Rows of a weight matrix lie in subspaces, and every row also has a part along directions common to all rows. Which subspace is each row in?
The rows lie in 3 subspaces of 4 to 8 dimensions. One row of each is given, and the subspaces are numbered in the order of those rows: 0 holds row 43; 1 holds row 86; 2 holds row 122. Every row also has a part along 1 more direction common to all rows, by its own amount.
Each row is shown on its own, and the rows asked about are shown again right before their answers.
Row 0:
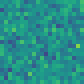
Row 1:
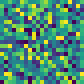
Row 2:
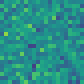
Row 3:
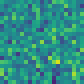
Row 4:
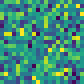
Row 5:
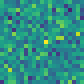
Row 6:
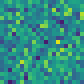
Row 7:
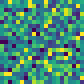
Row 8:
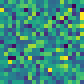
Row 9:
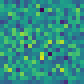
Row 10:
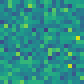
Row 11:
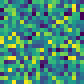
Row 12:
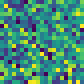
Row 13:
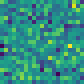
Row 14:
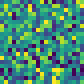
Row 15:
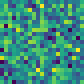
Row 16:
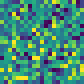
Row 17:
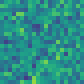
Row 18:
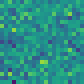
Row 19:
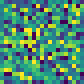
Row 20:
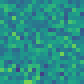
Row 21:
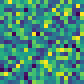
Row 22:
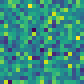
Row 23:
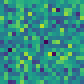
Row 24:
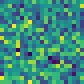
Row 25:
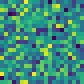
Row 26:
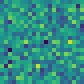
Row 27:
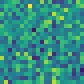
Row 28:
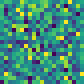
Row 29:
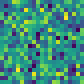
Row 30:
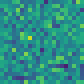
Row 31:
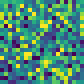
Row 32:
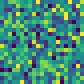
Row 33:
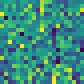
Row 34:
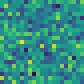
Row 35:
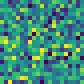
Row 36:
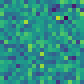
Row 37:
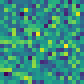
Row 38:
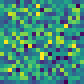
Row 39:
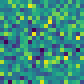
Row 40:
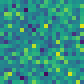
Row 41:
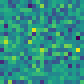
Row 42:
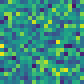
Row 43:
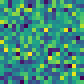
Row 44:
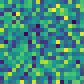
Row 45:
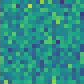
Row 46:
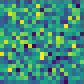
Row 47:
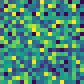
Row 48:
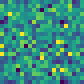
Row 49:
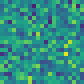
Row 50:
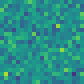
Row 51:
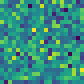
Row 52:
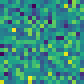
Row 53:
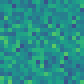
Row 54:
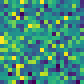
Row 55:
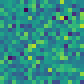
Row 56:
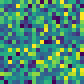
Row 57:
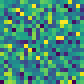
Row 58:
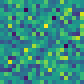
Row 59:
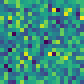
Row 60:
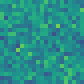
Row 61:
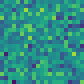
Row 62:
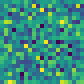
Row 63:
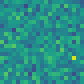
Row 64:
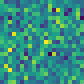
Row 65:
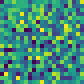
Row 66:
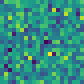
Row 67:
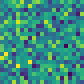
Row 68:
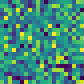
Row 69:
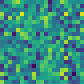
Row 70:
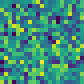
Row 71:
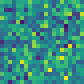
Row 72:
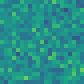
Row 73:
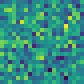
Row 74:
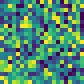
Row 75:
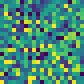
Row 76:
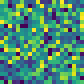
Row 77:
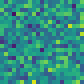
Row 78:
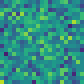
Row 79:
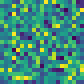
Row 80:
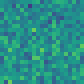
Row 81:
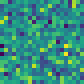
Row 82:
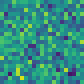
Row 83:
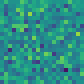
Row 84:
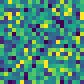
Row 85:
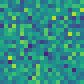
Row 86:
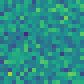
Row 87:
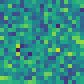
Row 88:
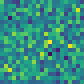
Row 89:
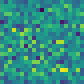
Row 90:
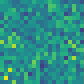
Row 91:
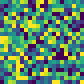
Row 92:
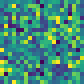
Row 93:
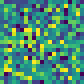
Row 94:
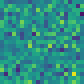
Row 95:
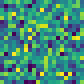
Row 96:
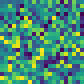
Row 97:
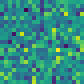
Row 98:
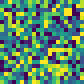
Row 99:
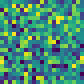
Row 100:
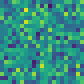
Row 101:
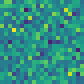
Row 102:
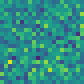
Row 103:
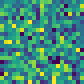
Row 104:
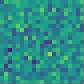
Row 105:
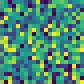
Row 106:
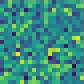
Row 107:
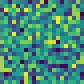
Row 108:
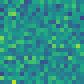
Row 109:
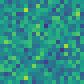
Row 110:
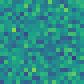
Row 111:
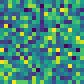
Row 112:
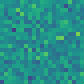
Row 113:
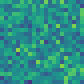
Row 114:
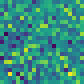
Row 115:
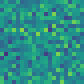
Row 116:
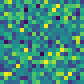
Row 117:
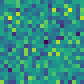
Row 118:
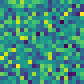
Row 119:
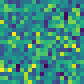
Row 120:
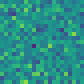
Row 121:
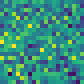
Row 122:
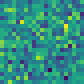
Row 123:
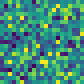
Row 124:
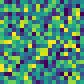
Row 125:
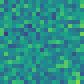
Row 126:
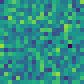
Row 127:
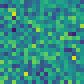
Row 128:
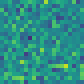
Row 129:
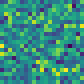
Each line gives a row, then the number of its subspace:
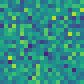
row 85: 1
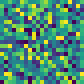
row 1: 2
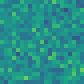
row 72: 0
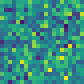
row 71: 2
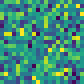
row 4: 1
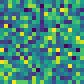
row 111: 0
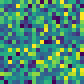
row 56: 0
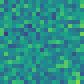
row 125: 1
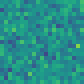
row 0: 1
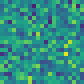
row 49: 2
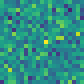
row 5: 2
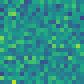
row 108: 1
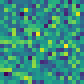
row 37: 2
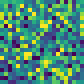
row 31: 0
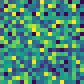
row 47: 1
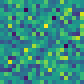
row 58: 1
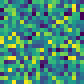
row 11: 1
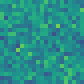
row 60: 0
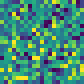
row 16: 0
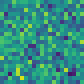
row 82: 1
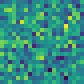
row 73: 2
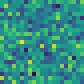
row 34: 1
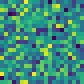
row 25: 1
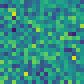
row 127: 1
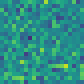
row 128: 0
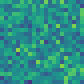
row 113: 0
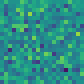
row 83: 2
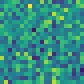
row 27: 0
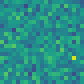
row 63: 1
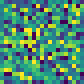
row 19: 2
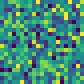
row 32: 1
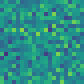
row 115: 1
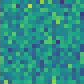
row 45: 0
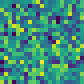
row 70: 0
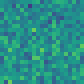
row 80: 0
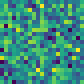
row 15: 0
